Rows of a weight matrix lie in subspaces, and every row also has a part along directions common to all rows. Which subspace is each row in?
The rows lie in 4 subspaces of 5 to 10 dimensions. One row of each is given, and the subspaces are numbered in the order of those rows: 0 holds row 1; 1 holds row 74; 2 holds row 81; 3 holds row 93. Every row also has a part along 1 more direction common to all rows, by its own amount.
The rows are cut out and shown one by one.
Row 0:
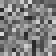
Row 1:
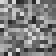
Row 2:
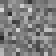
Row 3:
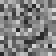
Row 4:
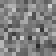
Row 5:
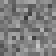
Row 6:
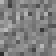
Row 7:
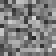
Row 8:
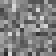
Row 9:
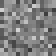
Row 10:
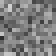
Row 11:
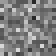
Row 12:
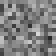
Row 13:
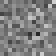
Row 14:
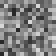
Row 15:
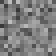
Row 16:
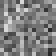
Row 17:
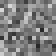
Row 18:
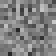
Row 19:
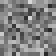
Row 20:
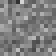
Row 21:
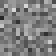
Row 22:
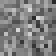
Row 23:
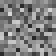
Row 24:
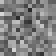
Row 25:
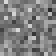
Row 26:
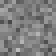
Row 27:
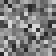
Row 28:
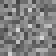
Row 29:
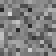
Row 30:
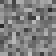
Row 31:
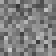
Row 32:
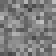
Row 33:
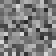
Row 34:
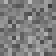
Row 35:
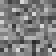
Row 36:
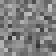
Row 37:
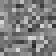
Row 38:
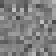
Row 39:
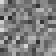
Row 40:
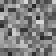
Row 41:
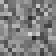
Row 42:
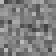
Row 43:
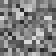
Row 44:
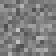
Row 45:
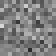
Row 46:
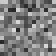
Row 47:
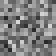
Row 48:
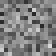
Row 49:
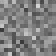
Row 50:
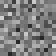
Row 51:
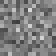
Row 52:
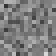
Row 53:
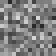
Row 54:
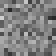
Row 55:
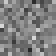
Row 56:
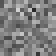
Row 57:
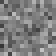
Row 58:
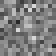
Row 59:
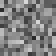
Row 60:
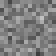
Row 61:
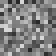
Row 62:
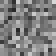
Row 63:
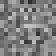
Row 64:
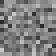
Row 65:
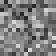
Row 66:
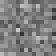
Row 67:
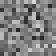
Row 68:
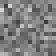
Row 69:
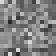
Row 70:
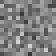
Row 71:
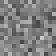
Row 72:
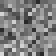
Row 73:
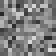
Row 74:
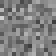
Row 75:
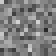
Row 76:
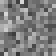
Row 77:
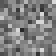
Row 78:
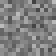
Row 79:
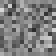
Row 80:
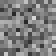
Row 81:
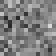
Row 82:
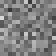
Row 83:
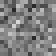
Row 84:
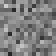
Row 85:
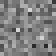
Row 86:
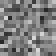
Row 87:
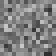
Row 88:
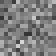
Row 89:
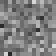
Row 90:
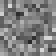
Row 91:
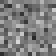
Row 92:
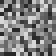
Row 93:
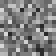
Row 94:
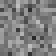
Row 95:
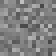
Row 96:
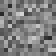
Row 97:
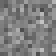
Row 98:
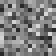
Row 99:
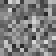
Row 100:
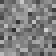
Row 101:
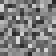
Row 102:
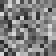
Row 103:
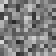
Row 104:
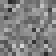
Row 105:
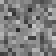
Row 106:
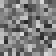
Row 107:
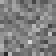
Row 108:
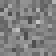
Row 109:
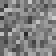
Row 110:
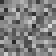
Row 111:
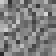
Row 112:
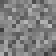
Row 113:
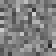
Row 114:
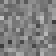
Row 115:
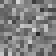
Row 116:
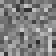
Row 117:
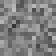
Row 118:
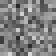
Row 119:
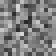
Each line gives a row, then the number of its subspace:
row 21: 0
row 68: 3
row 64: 2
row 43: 3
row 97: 1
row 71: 3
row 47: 2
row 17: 3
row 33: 2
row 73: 3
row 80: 0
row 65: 2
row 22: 0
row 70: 1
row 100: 0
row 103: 2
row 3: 0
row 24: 2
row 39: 2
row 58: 3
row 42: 0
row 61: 2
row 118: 1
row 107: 0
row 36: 3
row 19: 3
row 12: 3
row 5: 3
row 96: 3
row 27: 2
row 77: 1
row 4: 3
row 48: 2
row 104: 2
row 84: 1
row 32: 1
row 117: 3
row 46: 0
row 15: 0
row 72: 2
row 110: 0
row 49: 0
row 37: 2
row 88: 0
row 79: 3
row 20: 2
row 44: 1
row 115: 0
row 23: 3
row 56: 2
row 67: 3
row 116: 2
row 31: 2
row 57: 0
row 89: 0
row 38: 1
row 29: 3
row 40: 1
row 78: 0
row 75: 0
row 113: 2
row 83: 3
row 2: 3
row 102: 2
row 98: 3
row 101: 1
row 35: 2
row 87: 2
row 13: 0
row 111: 2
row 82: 1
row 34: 3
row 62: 0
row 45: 0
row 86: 0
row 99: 2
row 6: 2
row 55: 0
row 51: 1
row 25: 0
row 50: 1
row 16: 2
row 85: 0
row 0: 1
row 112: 2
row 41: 0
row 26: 0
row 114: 0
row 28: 1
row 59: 1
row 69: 0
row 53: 0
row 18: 1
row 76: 2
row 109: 1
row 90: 3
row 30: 0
